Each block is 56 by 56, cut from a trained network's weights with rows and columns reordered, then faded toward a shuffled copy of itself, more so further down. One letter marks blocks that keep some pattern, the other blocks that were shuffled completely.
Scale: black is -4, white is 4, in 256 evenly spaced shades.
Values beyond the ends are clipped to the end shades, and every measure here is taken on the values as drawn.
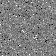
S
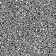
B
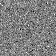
S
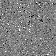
S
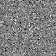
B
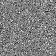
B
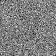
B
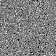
B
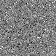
S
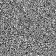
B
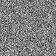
B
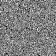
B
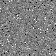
S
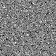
S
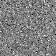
S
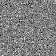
S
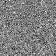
B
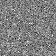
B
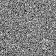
S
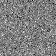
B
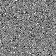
S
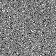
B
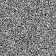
S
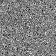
S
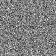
B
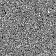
S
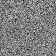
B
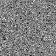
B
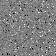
S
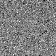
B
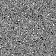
S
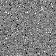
B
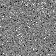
S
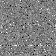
B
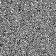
S
